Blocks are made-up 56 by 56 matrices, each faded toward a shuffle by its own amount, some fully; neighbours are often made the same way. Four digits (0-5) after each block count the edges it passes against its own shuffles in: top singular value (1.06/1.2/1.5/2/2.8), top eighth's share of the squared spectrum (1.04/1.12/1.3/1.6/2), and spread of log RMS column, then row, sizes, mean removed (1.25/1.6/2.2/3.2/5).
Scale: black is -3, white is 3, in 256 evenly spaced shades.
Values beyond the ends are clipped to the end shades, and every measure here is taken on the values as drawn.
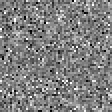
0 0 0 1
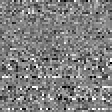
2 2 0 4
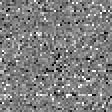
2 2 0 2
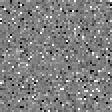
0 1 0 0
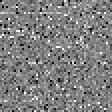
2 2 0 1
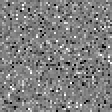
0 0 0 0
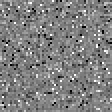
0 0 0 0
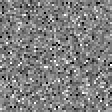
0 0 0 0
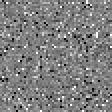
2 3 0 2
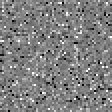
1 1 0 1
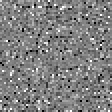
2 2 0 1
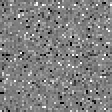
2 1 0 0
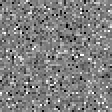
0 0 0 1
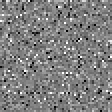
2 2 0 1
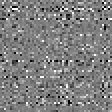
4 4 2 3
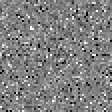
1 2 0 1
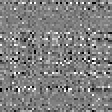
4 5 2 4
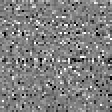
3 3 1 2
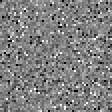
2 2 0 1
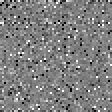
3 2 0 1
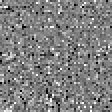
3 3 1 2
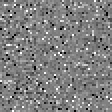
2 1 0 0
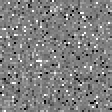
1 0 0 0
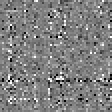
2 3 3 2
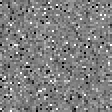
1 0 0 1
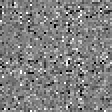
1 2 2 1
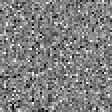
0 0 1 0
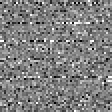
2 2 0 3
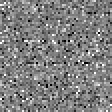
0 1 0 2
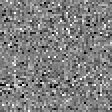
1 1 0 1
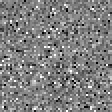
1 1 0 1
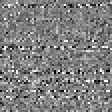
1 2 0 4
